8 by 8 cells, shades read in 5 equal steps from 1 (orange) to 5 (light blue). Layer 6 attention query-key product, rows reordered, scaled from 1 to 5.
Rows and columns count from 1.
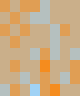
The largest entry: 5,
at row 8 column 4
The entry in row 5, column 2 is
3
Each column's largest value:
4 3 4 5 4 4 4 4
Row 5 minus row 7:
0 0 -1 1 0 1 -1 2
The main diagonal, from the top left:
2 2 2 3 2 3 4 3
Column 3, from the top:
2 3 2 3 3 3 4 3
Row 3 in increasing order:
2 2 2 3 3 3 3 4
